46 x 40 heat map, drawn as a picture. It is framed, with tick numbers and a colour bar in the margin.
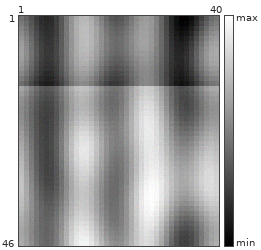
The bottom part is higher, past a seam about 30% of the way down. The ninth with the lowest average is the top right. Upright stripes repeat 3 times across the table. No lone cell stands out from its neighbours.
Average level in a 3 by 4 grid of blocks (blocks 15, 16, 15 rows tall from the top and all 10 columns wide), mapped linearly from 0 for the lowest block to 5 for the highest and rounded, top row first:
0 3 2 0 | 1 4 5 3 | 2 4 5 3
